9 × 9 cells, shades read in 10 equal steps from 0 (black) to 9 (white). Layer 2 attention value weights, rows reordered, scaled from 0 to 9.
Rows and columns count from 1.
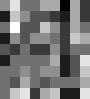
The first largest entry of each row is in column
2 2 2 8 6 9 9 3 3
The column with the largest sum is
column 2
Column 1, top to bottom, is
5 1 4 1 3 1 4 4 4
